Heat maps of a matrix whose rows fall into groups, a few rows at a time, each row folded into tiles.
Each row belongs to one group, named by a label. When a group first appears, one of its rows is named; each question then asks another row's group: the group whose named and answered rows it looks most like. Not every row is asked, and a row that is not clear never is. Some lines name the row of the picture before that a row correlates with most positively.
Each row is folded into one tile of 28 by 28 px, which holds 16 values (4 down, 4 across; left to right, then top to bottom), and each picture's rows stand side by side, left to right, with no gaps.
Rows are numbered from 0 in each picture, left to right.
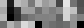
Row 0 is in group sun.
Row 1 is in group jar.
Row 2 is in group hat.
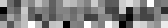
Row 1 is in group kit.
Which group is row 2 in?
jar
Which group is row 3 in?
kit
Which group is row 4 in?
jar
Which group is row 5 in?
kit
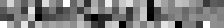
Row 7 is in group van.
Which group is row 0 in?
kit
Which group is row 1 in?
sun
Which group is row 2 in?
kit
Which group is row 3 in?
jar
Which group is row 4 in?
jar
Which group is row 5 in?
sun
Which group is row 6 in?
jar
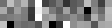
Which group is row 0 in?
jar
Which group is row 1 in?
hat
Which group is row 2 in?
van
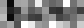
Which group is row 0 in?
sun
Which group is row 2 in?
kit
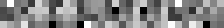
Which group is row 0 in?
kit
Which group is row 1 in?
hat
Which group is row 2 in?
hat
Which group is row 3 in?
kit
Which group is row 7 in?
jar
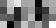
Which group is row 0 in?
jar
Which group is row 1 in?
sun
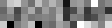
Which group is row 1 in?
jar
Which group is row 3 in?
kit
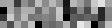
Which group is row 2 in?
sun
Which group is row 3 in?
jar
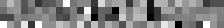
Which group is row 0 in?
kit
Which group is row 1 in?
van
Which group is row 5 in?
sun
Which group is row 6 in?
jar
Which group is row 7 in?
van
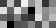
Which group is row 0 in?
jar
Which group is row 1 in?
hat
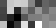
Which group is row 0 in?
jar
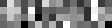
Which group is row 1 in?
sun
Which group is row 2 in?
van
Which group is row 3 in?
hat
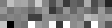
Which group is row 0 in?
jar
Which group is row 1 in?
kit
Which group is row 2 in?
van
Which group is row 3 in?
van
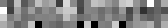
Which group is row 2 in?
hat
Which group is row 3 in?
jar
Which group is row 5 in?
kit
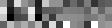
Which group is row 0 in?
sun
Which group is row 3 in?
van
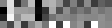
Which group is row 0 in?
hat
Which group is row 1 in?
sun
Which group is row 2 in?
van
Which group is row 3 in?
van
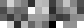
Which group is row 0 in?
kit
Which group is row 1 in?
hat
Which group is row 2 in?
kit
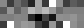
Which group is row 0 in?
van
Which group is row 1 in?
jar
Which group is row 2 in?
van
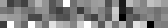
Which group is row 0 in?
van
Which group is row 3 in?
kit
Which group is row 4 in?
sun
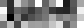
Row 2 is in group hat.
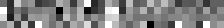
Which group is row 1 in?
van
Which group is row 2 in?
hat
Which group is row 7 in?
van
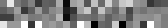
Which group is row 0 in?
kit
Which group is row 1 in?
van
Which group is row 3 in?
jar
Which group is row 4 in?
jar
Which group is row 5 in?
van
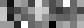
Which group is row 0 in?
sun
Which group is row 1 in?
hat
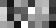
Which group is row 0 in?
sun
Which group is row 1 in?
hat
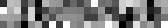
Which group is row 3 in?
kit
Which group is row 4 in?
jar
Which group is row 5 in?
sun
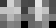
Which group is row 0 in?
hat
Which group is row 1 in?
hat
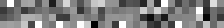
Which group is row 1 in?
van
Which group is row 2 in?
kit
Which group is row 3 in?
jar
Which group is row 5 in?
jar
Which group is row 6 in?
van
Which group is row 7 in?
sun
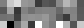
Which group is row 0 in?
jar
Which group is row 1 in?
van
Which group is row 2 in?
kit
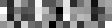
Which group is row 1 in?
hat
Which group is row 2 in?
hat
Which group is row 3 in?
sun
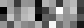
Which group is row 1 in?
sun
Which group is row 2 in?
hat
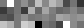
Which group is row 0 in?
kit
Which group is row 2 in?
van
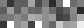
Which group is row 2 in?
kit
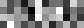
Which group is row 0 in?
van
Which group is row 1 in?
hat
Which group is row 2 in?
sun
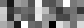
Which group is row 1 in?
hat
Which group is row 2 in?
kit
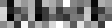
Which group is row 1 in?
sun
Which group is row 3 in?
sun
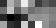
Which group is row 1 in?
van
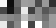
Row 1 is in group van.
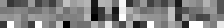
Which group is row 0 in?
van
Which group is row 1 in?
van
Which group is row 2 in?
jar
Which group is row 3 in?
sun
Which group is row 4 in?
hat
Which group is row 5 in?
van
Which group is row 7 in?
kit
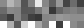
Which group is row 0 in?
kit
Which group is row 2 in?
van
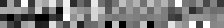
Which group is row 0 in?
jar
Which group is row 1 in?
jar
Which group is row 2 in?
hat
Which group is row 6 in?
kit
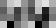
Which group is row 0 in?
jar
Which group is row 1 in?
jar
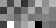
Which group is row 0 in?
van
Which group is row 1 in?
jar
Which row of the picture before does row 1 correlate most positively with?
0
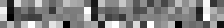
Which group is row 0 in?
sun
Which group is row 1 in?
kit
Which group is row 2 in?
jar
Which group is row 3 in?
sun
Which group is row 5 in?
van
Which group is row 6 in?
jar
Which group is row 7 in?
hat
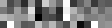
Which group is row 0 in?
van
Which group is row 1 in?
sun
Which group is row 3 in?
van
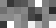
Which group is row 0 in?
van
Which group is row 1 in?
kit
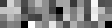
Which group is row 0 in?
hat
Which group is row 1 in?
kit
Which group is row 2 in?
hat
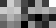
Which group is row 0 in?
hat
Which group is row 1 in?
jar
